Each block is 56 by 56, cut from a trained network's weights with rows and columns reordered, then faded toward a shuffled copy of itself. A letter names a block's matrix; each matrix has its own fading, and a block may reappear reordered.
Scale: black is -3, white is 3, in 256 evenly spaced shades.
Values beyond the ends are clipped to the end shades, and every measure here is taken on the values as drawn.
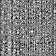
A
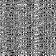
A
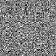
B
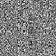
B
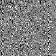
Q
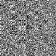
B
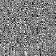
Q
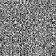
B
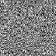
B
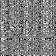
A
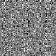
Q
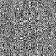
B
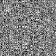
B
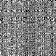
A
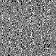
Q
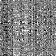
A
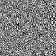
B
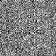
B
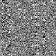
Q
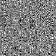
Q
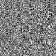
B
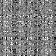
A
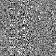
Q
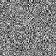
B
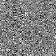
Q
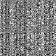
A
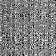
A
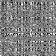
A
